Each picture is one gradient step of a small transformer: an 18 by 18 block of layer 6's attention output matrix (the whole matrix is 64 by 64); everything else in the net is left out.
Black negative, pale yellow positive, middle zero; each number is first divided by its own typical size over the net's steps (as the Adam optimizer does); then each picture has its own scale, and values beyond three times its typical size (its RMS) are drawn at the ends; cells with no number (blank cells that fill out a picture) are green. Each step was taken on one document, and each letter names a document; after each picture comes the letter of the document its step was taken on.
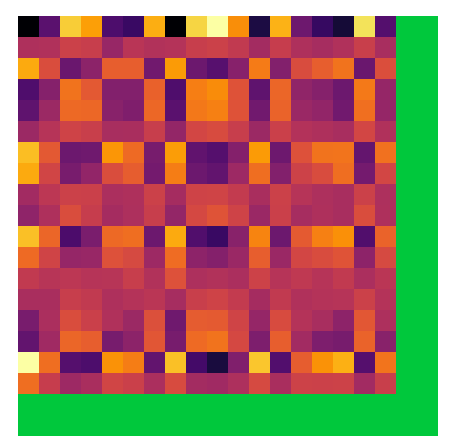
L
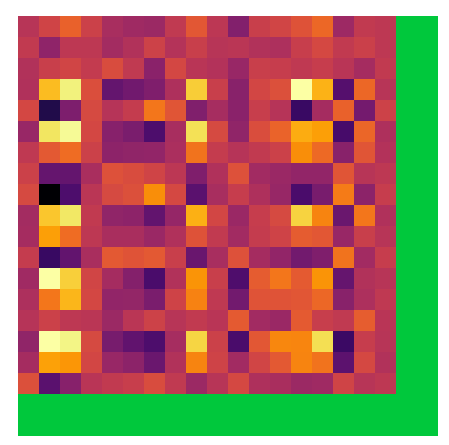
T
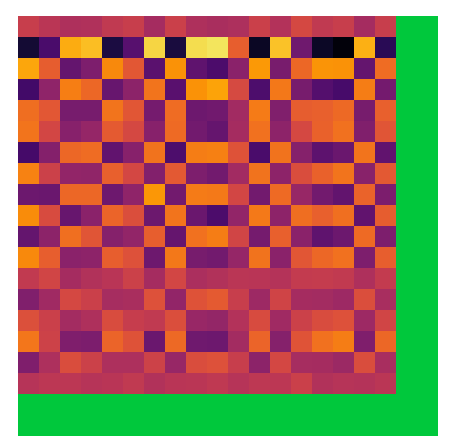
L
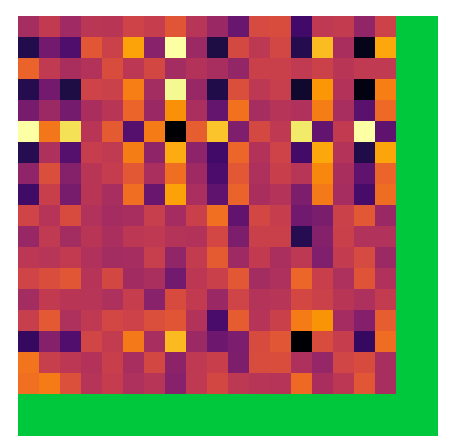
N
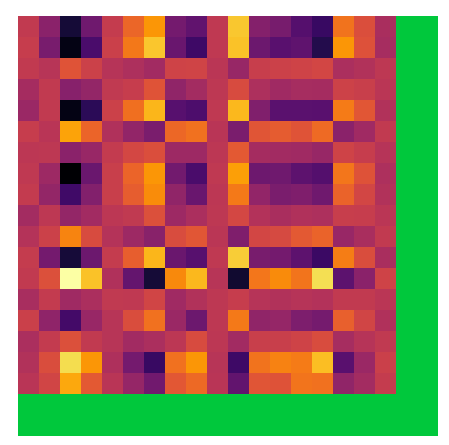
T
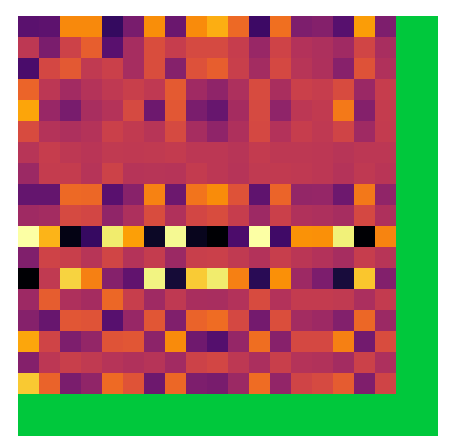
L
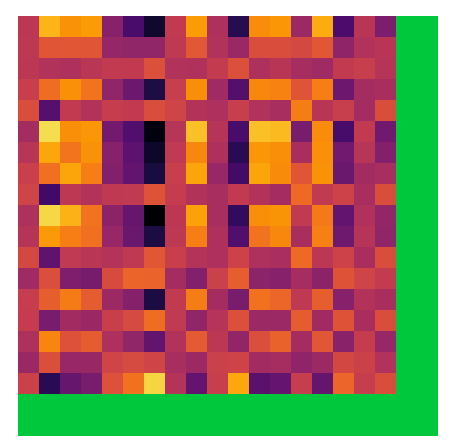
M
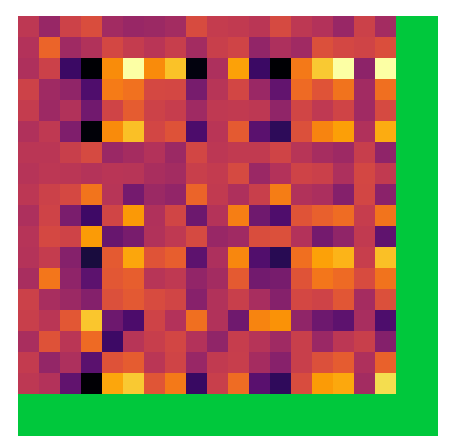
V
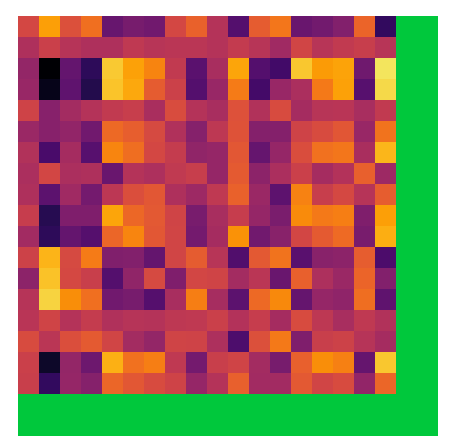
V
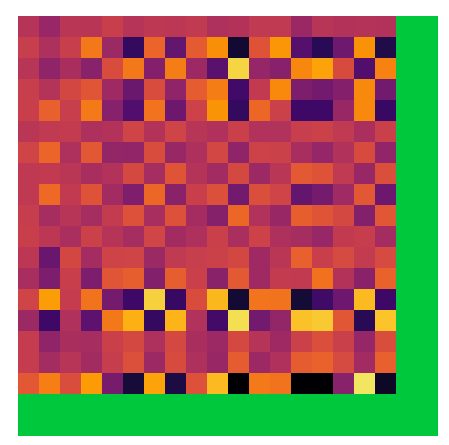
N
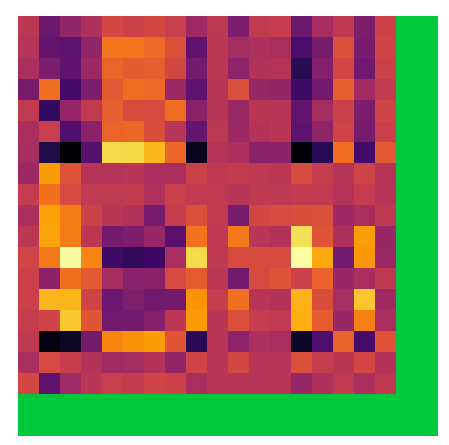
M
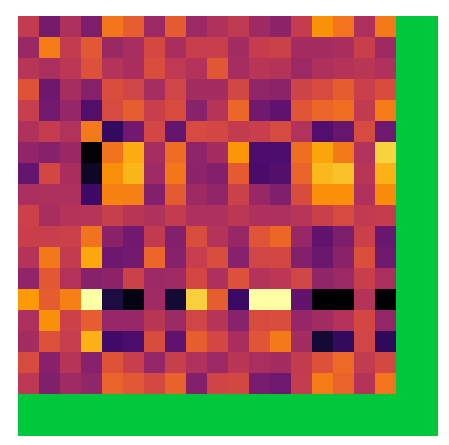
V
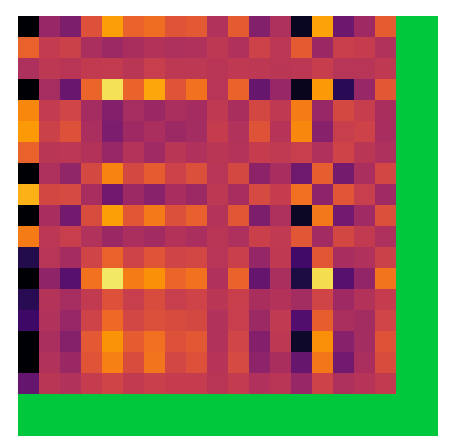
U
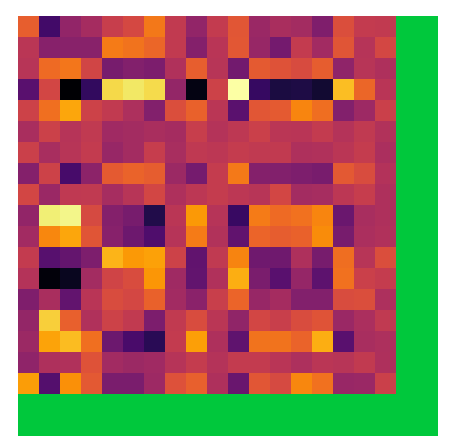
T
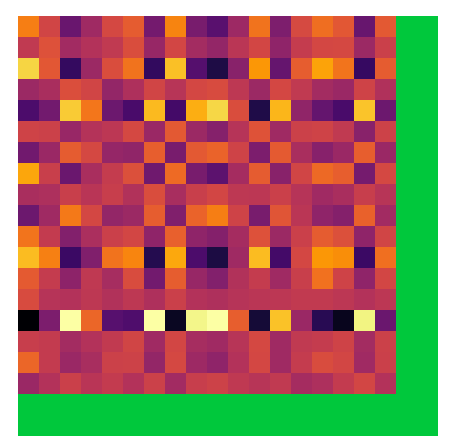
L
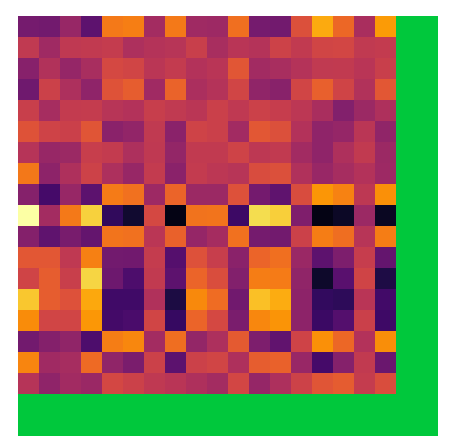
V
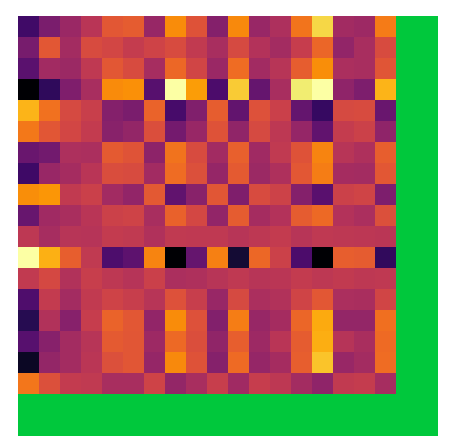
U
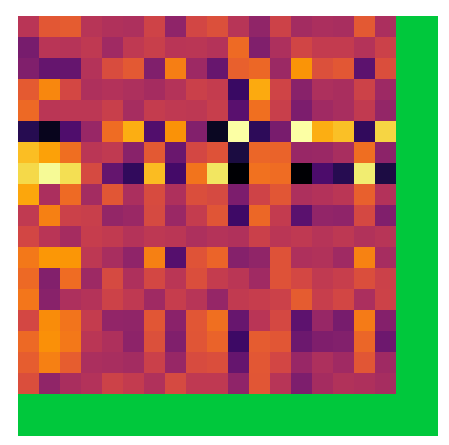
N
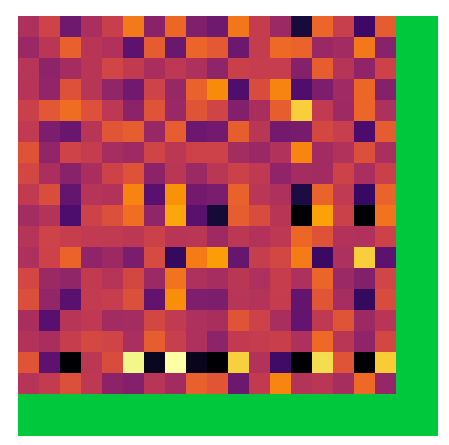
N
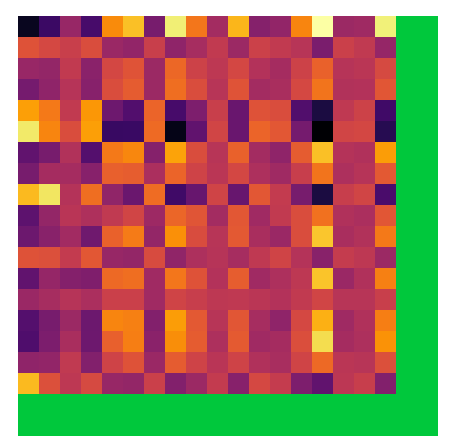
U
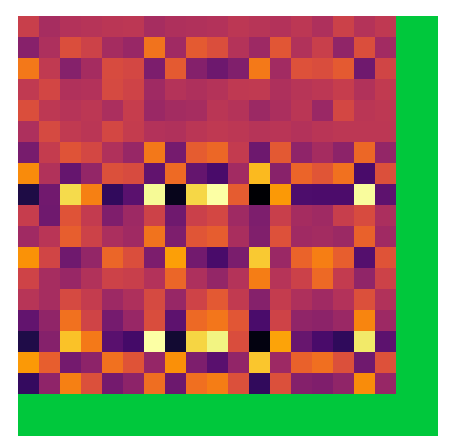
L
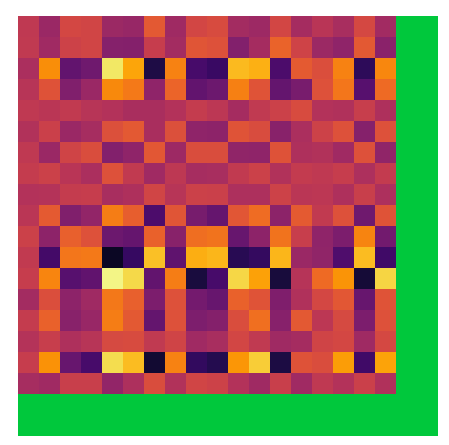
N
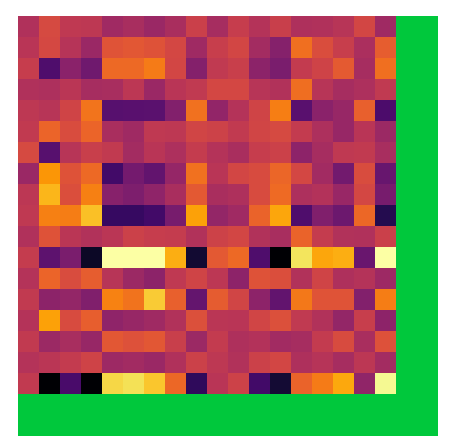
M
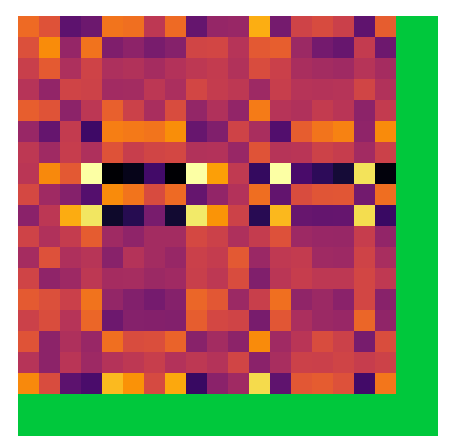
V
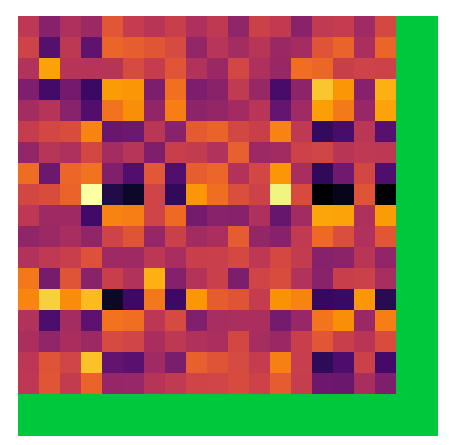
V
